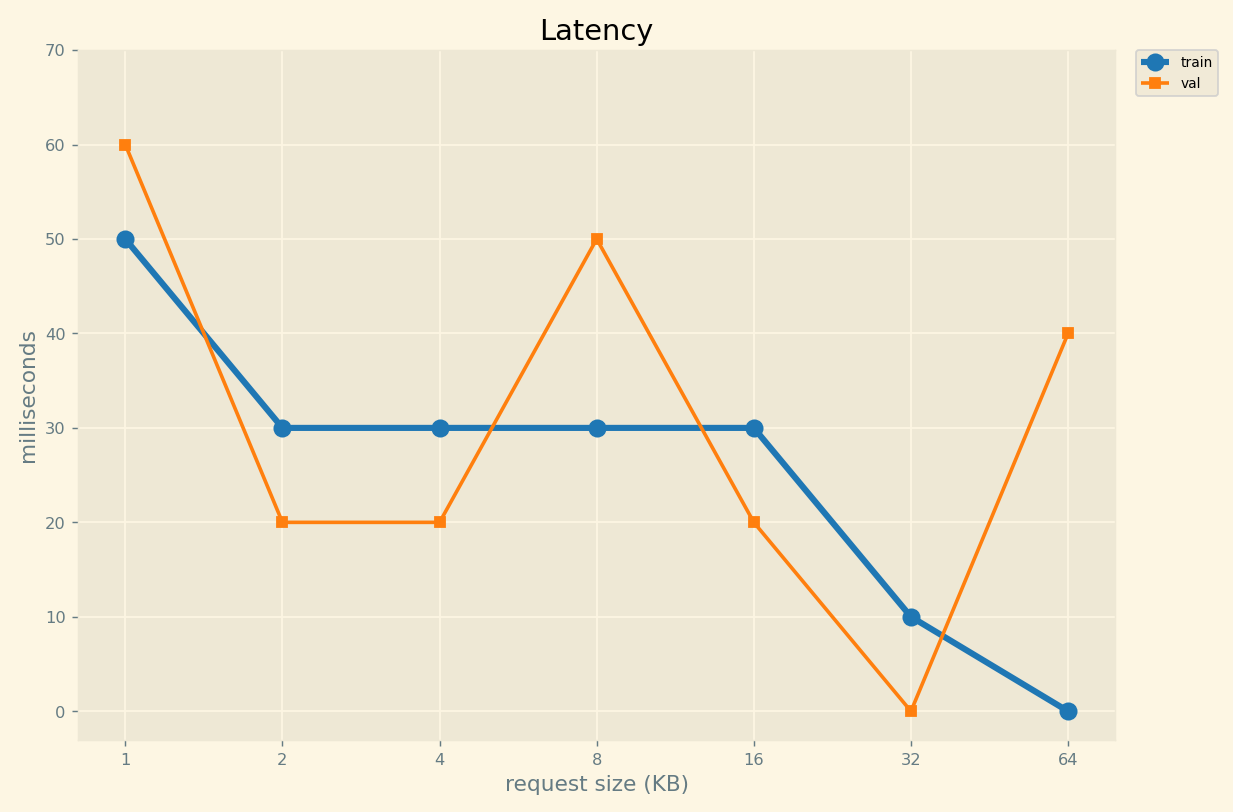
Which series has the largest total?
val
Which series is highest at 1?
val
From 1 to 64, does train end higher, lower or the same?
lower
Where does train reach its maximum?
1
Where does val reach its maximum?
1
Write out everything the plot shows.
Title: Latency
x-axis: request size (KB), ticks 1 2 4 8 16 32 64
y-axis: milliseconds, ticks 0 10 20 30 40 50 60 70
Legend: train, val
Values:
train: 50 30 30 30 30 10 0
val: 60 20 20 50 20 0 40
